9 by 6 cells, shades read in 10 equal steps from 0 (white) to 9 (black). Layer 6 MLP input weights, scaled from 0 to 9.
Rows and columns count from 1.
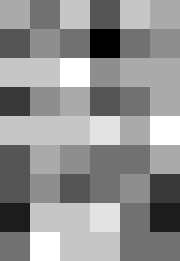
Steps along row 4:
down down up down down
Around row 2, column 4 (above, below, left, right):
6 4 5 5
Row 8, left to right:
8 2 2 1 5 8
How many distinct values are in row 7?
4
